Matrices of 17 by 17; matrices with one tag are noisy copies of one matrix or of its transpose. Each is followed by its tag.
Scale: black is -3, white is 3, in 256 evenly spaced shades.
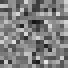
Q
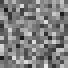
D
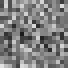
Q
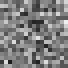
Q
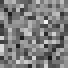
D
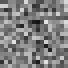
Q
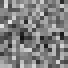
Q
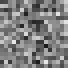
Q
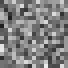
D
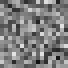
D
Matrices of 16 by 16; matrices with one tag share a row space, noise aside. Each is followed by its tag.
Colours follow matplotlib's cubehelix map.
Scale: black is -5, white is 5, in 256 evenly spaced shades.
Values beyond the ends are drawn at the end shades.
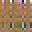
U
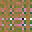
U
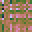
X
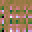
X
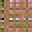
X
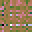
X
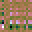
X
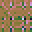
U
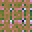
U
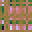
X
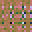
U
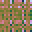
U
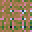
U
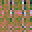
U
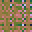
U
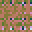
U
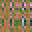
U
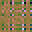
U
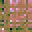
X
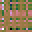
X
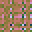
U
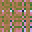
U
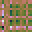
X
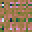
X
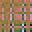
U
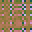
U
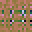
U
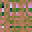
X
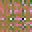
U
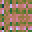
X
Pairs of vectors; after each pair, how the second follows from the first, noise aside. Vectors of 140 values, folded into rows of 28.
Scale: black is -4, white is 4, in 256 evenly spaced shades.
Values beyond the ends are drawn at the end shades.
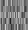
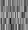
copied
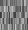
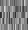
copied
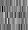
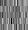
wrapped around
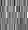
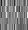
copied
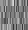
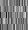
wrapped around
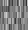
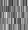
copied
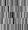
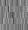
shrunk
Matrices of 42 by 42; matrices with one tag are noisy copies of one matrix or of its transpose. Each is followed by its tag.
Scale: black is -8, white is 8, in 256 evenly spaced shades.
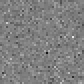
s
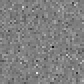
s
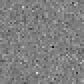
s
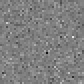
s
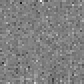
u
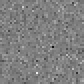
s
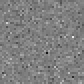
s
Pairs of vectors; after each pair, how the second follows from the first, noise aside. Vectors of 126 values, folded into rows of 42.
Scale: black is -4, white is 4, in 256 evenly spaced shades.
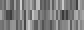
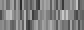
negated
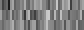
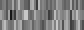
shuffled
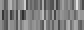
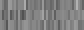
shrunk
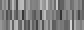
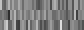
shuffled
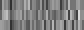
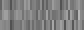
shrunk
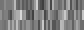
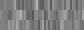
shrunk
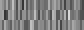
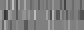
partly zeroed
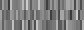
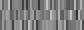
negated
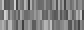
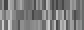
shuffled
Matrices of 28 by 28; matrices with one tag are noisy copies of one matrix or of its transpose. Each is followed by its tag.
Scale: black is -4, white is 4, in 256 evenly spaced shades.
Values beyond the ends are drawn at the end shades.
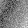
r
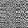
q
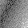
r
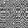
q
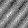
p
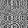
q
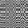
q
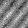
p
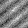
p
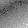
r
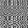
q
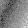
r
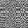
q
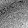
r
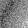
r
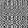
q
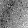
r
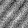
p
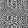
q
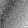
r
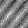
p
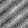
p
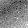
r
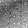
r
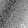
r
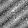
p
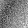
r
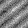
p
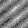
p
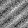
p
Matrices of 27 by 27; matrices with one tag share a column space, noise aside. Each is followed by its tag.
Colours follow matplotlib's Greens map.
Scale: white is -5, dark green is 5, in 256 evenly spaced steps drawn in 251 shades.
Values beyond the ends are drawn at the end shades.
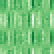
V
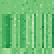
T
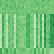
T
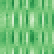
V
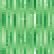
V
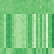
T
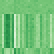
T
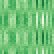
V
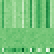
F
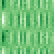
V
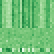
F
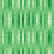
V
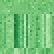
T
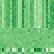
F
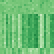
T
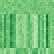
T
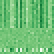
F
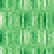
V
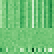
F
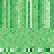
F
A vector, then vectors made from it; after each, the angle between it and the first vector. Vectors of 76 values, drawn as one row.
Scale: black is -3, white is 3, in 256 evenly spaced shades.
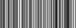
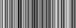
nearly opposite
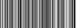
nearly opposite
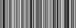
partly aligned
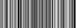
nearly opposite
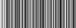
orthogonal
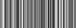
partly opposed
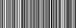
partly aligned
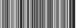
partly opposed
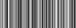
nearly opposite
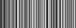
partly aligned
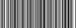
partly aligned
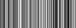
nearly parallel
